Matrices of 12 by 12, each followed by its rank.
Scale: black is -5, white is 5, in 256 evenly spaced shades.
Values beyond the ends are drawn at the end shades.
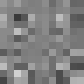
two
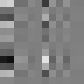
one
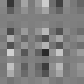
one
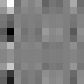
one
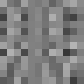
two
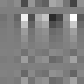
one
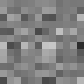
two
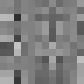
two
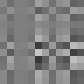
one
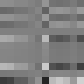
one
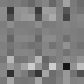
two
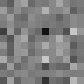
two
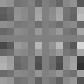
one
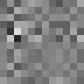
two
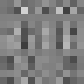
two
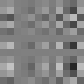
one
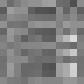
two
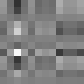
one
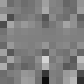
two
